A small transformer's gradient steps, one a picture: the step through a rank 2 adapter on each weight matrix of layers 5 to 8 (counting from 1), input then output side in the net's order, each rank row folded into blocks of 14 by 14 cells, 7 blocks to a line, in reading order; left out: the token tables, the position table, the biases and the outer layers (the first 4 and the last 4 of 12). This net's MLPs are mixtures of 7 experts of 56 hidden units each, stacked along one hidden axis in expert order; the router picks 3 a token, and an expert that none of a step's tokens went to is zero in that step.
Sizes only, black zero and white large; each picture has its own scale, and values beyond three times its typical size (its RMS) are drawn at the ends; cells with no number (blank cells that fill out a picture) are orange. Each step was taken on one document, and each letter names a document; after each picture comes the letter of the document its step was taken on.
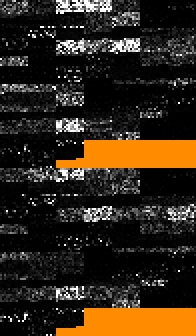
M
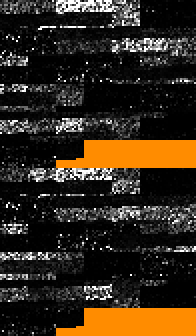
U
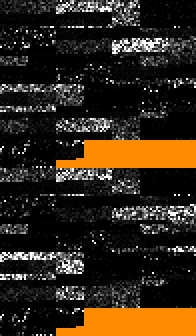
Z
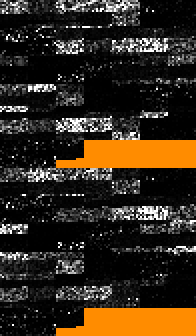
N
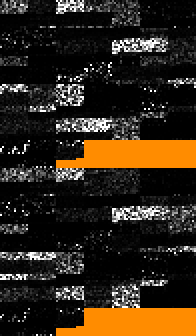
Z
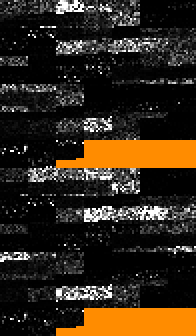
M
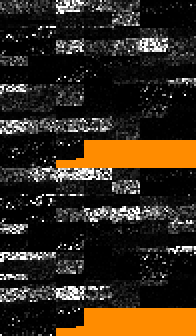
N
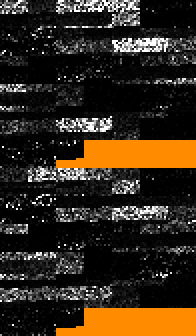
N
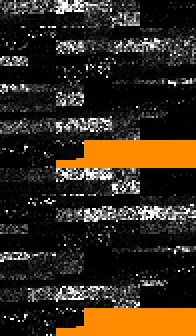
M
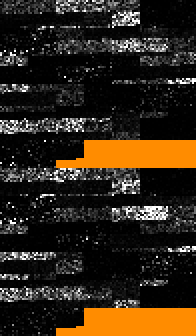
U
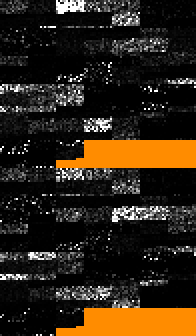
Z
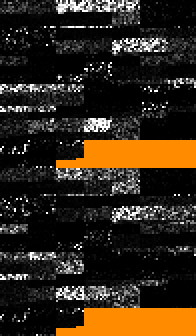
Z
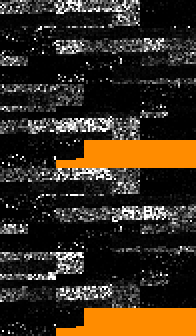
N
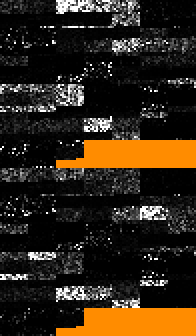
Z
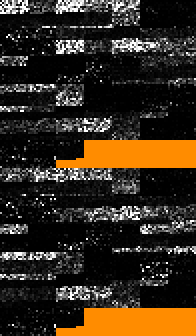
N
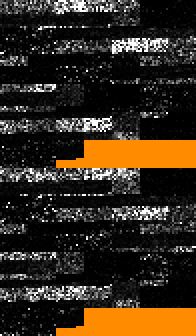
U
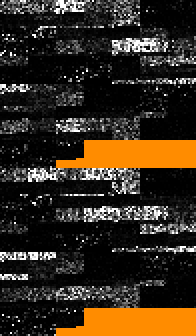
U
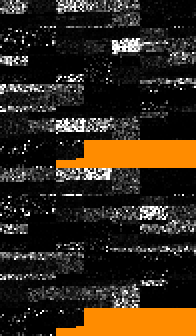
Z
